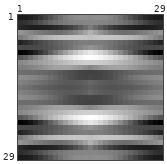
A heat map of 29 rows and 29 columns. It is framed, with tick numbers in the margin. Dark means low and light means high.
Its left and right halves mirror each other, and so do its top and bottom. Streaks run across, left to right. No overall slope runs across the table.
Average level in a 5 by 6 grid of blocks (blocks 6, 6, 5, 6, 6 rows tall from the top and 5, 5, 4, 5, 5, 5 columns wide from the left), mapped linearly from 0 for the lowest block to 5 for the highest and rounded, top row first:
023320 | 135531 | 310013 | 135531 | 023320
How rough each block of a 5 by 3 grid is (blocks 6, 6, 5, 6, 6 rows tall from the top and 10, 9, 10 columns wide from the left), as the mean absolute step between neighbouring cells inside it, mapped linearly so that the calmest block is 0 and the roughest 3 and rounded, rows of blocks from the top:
323 / 232 / 000 / 232 / 323
